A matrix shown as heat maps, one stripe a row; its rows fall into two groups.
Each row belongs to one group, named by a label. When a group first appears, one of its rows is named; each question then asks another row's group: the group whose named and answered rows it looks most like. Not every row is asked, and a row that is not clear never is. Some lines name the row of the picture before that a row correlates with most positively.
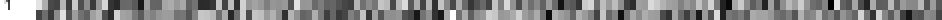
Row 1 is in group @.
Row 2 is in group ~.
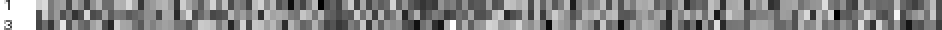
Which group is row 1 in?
~
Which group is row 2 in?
@
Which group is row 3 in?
~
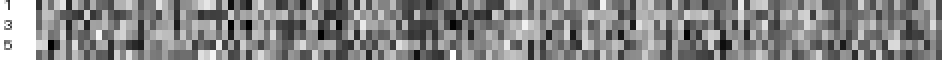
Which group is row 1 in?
~
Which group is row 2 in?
@
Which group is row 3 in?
~
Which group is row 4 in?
~
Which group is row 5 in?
@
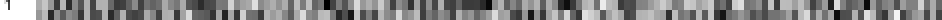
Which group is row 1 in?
@
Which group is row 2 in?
@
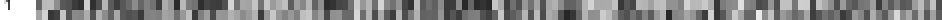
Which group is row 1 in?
@
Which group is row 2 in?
@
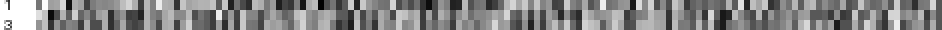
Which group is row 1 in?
~
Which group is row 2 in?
@
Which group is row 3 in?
@
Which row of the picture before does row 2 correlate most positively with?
2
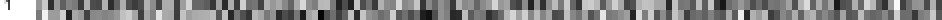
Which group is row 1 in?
@
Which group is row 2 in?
~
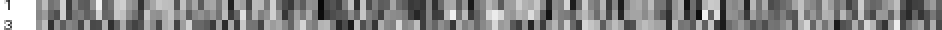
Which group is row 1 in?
~
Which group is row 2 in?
~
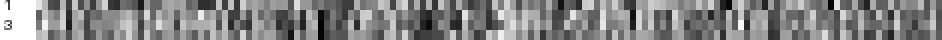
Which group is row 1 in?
@
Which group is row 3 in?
~
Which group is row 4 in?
~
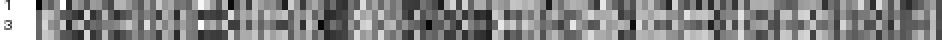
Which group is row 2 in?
@
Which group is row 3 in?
~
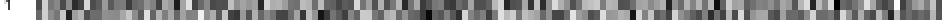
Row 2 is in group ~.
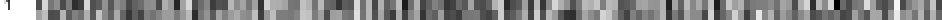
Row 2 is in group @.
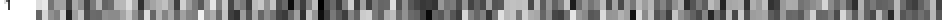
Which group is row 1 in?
~
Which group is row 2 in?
~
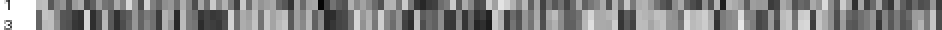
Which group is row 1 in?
~
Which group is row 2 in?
@
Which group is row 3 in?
@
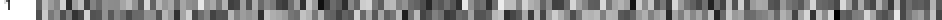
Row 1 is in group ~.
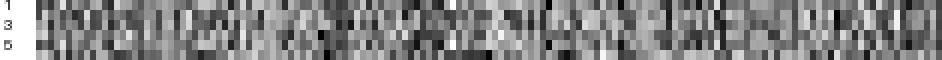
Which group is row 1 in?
~
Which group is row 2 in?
@
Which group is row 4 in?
~
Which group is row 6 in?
@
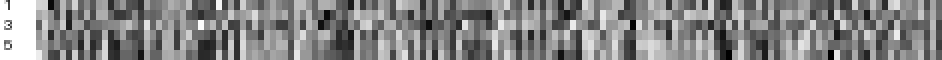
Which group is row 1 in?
@
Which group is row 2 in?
@
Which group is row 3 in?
~
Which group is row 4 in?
@
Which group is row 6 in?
@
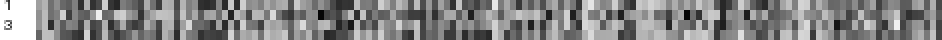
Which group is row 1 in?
@
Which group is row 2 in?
~
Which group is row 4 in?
@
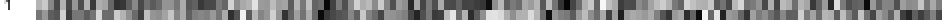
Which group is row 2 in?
~
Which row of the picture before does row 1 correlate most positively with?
4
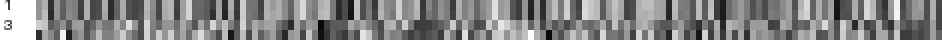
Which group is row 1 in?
@
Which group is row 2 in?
@
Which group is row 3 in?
~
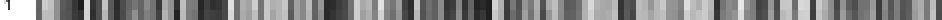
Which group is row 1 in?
@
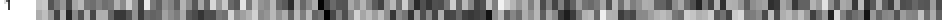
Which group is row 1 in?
~
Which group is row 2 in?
@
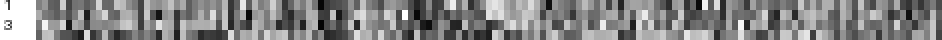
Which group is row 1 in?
~
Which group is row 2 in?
~
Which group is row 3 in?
~
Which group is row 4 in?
@
